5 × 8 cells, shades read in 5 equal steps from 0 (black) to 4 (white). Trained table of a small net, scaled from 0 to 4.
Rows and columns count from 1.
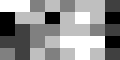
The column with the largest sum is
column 6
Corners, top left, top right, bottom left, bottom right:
4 1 2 1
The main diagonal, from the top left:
4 3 2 3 3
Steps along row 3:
up up same up same down down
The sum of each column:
7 10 12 10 15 18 15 3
